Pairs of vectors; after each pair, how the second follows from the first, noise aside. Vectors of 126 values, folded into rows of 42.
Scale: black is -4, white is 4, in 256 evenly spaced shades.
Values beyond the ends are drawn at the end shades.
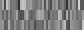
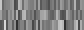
reversed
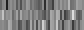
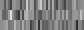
reversed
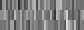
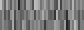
sign-scrambled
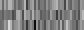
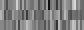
reversed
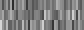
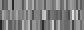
sign-scrambled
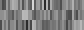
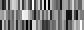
scaled up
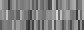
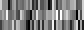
scaled up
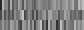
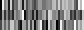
scaled up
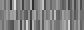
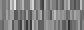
sign-scrambled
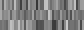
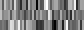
scaled up
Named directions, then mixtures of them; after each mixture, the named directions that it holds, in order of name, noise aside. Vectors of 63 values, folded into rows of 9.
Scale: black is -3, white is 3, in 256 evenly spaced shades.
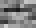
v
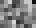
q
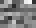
q, v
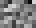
q, v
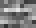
v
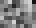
q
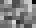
q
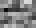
q, v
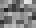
q, v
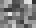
q, v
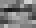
v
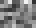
q, v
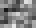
q, v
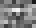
q, v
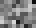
q, v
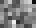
q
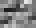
q, v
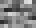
q, v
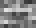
v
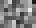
q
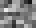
q, v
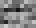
v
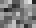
q, v
